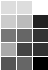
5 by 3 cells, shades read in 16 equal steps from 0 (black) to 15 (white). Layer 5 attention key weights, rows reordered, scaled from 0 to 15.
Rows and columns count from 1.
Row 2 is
12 11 2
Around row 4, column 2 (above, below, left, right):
6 6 10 3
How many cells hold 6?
2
